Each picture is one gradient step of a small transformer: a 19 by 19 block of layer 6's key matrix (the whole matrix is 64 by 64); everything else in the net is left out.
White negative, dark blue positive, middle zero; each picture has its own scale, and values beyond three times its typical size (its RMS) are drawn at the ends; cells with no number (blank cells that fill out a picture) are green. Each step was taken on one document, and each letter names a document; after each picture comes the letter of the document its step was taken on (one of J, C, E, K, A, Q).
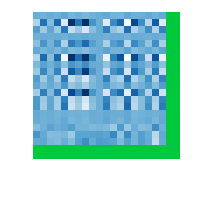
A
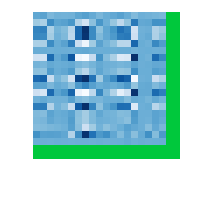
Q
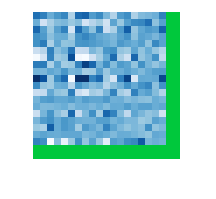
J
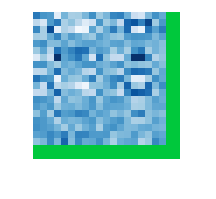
A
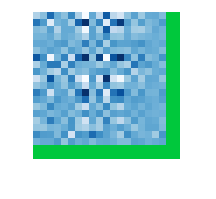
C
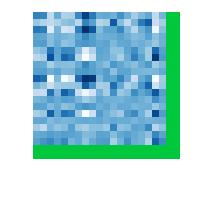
J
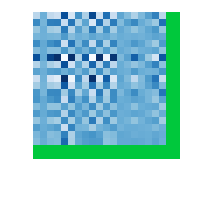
C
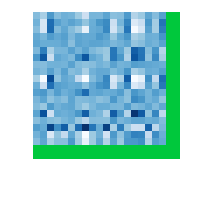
J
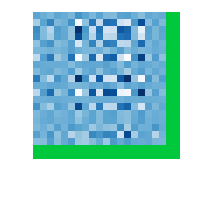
Q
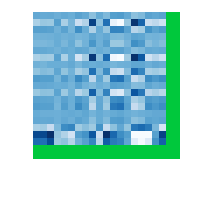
A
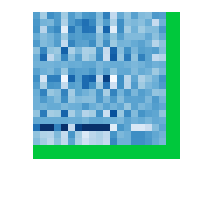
J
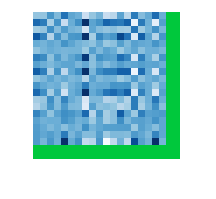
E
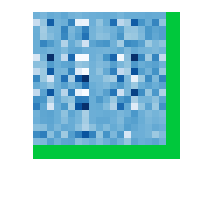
Q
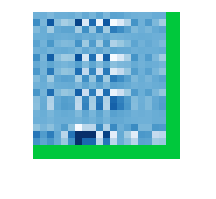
A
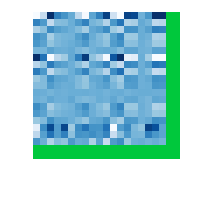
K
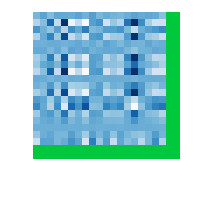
E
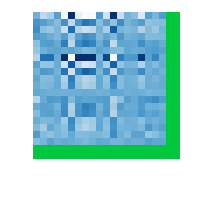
K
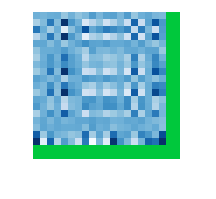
E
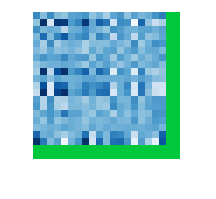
E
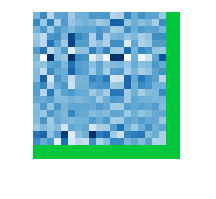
C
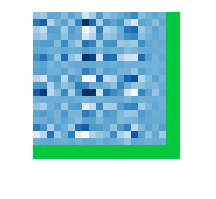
Q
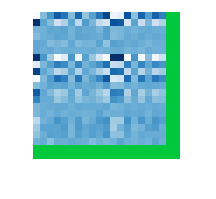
K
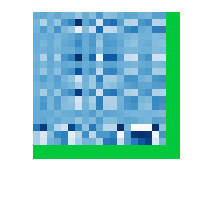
A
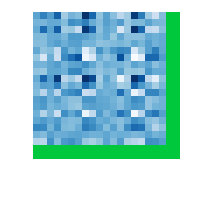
J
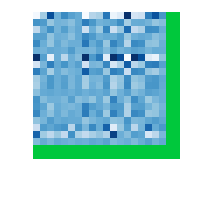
K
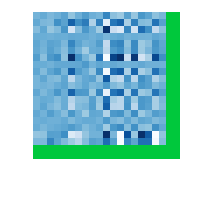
A
